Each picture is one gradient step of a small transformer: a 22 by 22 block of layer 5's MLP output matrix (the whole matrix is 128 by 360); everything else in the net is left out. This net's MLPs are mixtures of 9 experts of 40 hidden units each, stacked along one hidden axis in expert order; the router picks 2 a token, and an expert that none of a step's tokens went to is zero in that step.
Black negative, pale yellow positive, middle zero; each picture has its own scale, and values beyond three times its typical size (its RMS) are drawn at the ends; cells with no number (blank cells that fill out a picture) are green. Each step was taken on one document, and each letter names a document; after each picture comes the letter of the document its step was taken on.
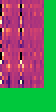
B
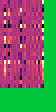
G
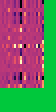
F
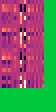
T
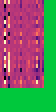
G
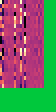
T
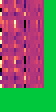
T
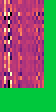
G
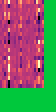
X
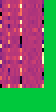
F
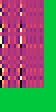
B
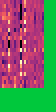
T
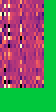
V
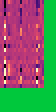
G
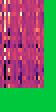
G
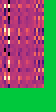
V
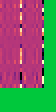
F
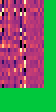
T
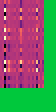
G
